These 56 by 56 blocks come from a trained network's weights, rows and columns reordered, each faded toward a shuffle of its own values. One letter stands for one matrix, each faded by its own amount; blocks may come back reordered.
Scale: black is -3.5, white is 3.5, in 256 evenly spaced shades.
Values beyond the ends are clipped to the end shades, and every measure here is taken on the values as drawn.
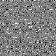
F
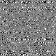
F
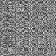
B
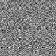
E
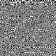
F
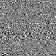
F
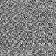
E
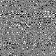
F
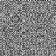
B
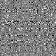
F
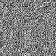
E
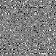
F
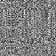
B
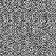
B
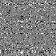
F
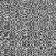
B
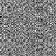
B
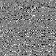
F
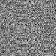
E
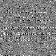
F
